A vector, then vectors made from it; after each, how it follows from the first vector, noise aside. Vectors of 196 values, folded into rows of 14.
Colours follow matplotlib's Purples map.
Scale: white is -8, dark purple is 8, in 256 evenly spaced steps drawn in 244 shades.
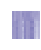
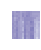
copied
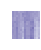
copied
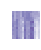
scaled up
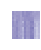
copied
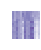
scaled up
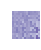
sign-scrambled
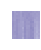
shrunk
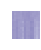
shrunk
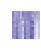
scaled up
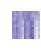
scaled up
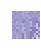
sign-scrambled
